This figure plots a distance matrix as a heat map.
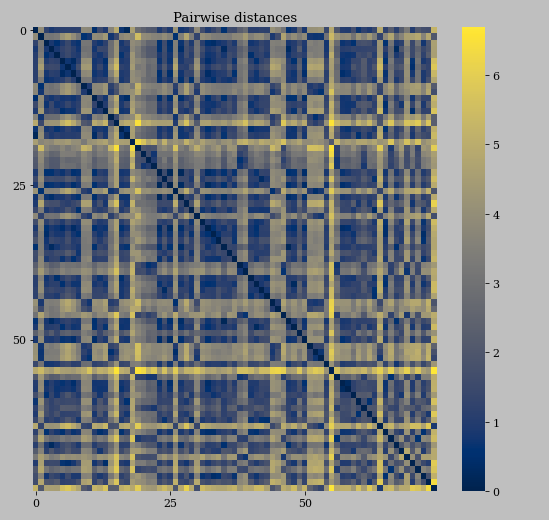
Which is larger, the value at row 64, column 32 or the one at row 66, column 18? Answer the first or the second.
the second
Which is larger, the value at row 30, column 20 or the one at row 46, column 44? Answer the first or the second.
the second
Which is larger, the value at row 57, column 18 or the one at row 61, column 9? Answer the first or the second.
the first
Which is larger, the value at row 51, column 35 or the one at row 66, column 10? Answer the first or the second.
the second
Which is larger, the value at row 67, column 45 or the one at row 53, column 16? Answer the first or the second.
the second
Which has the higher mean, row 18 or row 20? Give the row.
18
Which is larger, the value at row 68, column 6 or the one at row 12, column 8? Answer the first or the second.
the first
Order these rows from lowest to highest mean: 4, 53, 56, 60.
4, 60, 56, 53
